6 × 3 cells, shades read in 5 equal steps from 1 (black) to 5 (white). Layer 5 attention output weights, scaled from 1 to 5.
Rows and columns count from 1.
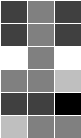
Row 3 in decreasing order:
5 5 3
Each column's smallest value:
2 2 1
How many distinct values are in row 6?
2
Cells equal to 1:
1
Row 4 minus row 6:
-1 0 1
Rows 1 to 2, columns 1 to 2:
2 3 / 2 3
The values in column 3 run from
1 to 5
